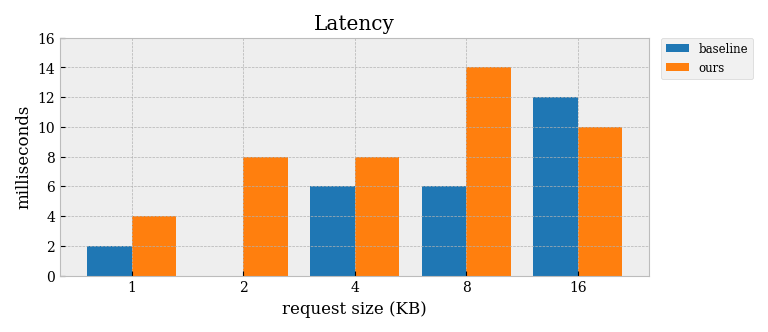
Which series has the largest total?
ours
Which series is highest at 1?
ours
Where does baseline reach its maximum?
16
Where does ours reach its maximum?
8
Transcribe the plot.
Title: Latency
x-axis: request size (KB), ticks 1 2 4 8 16
y-axis: milliseconds, ticks 0 2 4 6 8 10 12 14 16
Legend: baseline, ours
Values:
baseline: 2 0 6 6 12
ours: 4 8 8 14 10
